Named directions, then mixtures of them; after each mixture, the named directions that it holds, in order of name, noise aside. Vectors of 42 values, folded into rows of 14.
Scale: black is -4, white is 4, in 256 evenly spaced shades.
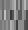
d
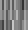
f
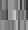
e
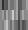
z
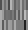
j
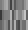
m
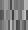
d, m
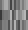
m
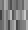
f, m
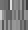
f, j, m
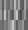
d, f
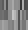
e, z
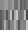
e, f, m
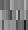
d, j, z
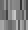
e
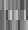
e, f, m
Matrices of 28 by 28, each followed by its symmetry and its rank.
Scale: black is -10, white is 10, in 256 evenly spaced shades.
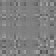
antisymmetric, rank two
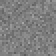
neither, full rank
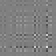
symmetric, rank one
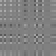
symmetric, rank one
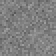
symmetric, full rank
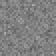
symmetric, full rank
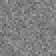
neither, full rank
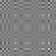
symmetric, rank one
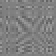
antisymmetric, rank two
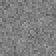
symmetric, full rank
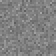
neither, full rank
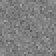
symmetric, full rank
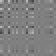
symmetric, rank one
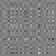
antisymmetric, rank two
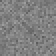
symmetric, full rank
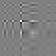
symmetric, rank one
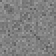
symmetric, full rank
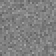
neither, full rank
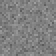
neither, full rank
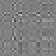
antisymmetric, rank two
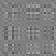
antisymmetric, rank two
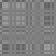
symmetric, rank one
